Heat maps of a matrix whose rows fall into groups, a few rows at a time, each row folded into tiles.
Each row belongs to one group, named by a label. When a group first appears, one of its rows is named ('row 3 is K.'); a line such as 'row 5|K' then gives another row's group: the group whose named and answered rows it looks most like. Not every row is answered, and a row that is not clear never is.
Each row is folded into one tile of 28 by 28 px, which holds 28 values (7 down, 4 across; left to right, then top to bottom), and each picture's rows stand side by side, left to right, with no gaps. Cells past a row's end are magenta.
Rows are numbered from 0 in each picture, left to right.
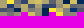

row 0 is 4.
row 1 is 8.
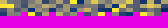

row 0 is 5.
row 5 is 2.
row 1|2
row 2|8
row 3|4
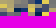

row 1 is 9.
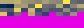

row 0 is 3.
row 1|8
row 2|4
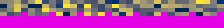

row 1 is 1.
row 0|3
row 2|2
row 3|9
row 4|2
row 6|5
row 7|4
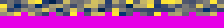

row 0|9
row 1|1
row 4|8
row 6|1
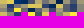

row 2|9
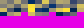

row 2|4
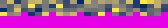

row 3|5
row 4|8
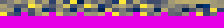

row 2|8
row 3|9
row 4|2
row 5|9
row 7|3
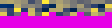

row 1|9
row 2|5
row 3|4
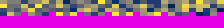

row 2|9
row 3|8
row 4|9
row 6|3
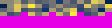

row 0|3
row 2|2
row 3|4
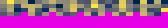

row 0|4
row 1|9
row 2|3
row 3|2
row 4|2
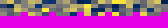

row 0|1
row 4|3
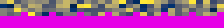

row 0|1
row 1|8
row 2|4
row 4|1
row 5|3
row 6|3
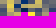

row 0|4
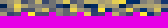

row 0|3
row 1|2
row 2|1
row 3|3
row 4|1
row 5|2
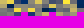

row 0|1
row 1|4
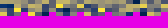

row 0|3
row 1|8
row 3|3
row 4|1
